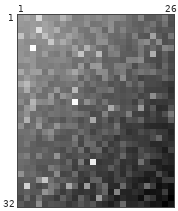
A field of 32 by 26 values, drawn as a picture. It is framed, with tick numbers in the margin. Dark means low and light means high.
There is an overall slope up to the top left. The bottom right is the ninth with the lowest average. Neither half mirrors the other. No regular stripes run through it. The top left is the ninth with the highest average.
